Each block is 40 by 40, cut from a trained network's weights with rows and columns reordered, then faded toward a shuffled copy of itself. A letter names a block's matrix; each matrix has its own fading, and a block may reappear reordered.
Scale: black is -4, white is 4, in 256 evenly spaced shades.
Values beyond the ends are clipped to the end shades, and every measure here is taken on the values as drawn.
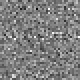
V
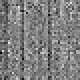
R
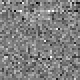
V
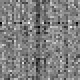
R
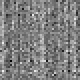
R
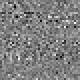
V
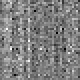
R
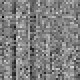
R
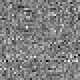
V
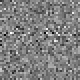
V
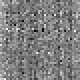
R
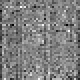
R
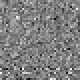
V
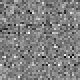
V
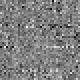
V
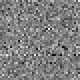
V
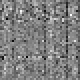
R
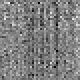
R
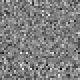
V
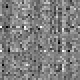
R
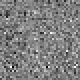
V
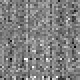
R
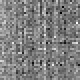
R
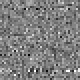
V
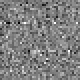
V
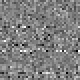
V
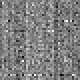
R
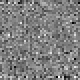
V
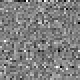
V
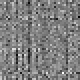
R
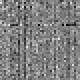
R
